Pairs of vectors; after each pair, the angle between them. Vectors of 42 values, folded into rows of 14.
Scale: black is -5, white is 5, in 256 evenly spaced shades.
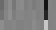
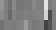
nearly opposite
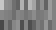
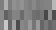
orthogonal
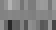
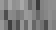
partly aligned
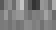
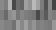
partly opposed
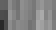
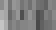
nearly opposite
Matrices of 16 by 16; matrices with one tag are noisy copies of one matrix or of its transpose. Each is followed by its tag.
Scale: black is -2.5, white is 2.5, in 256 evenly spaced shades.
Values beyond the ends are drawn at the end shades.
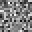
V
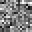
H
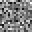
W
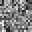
H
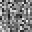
W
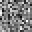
W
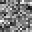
H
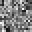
H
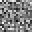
W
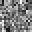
H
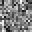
H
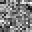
H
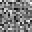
W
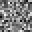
V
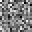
W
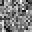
H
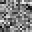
H
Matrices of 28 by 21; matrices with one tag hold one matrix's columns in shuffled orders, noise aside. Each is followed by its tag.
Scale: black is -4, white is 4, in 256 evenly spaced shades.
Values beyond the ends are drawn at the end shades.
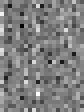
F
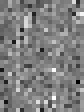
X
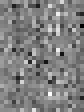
F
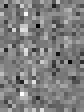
F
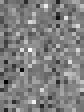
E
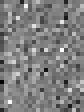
E
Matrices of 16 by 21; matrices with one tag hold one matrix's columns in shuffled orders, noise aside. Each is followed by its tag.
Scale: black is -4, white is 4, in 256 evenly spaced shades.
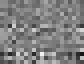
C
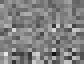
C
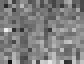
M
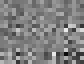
C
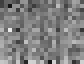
M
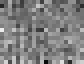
M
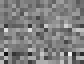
C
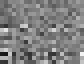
C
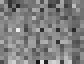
M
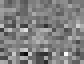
C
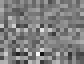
C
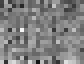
M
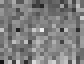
M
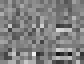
C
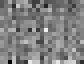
M
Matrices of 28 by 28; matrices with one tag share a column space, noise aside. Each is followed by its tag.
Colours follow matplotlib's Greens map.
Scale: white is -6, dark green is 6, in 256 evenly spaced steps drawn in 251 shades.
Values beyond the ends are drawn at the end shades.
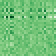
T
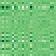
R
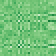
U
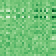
T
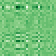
R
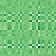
U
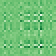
U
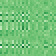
U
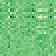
T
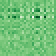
T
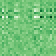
T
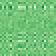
R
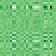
R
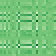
U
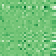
R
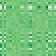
R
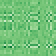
U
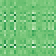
U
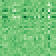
T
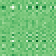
R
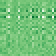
T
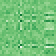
U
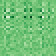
T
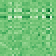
T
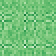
U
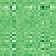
R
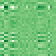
R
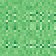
U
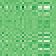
R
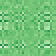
U
